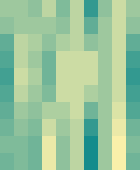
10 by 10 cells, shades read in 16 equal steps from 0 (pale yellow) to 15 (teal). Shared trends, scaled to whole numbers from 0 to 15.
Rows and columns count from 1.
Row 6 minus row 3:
1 0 1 1 -2 -1 -2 0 0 2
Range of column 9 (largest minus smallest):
3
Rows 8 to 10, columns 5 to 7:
6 4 13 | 7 4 15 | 7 4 15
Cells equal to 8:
7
